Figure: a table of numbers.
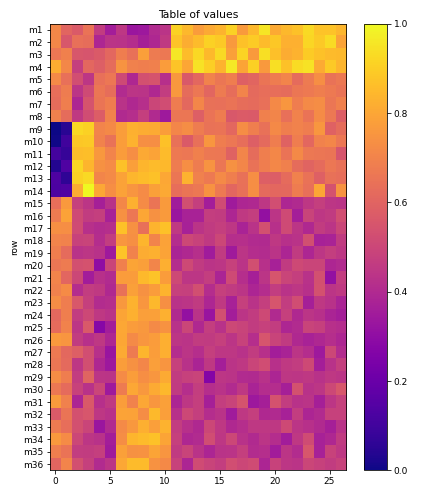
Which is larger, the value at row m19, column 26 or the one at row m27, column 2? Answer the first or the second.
the second
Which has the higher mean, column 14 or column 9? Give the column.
9
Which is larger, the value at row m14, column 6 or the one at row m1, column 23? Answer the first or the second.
the second
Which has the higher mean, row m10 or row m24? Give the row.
m10
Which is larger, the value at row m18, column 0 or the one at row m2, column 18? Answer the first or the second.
the second
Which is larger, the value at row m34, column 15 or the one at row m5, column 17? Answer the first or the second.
the second
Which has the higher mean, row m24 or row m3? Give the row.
m3
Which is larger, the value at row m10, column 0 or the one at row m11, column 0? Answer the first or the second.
the second
